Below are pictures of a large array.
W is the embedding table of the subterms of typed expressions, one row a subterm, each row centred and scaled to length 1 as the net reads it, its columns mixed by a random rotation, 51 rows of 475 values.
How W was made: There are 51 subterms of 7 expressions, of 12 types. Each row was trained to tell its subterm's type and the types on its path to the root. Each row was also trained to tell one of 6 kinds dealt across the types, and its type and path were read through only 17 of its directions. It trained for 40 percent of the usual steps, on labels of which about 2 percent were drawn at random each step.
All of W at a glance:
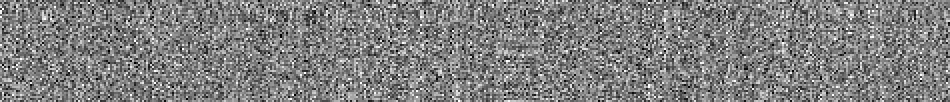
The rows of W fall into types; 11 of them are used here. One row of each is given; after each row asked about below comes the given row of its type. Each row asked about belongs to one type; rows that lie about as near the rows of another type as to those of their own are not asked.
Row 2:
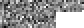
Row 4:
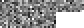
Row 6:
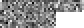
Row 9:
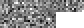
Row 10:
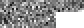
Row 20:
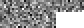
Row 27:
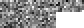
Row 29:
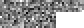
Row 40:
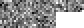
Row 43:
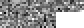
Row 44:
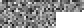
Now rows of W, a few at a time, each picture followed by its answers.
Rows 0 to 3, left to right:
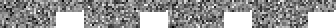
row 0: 2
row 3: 27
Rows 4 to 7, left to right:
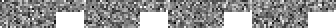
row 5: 6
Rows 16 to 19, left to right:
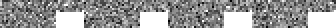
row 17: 29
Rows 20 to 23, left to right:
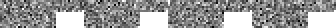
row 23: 2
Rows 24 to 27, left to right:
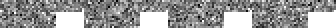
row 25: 2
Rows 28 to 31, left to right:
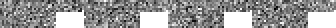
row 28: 40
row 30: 9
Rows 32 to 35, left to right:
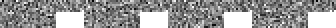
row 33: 20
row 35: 20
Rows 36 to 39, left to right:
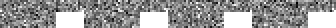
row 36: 10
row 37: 29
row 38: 9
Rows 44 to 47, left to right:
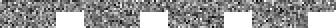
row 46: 4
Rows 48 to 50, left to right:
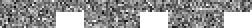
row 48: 4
